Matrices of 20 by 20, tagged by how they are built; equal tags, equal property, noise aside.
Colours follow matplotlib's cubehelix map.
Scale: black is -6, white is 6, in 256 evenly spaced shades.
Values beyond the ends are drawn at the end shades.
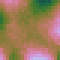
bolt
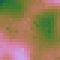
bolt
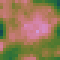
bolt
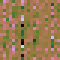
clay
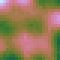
bolt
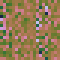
clay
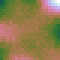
bolt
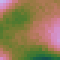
bolt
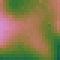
bolt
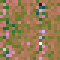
clay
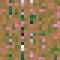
clay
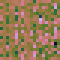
clay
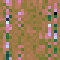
clay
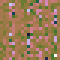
clay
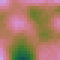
bolt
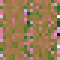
clay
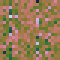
clay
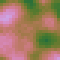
bolt
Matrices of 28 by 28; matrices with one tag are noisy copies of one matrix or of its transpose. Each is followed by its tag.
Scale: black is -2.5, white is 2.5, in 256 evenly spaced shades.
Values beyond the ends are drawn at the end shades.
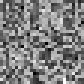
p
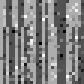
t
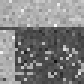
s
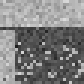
s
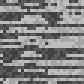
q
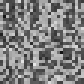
p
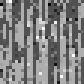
q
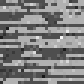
q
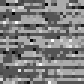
q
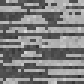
q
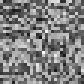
p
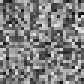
p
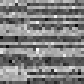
t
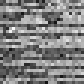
q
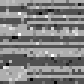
t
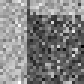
s
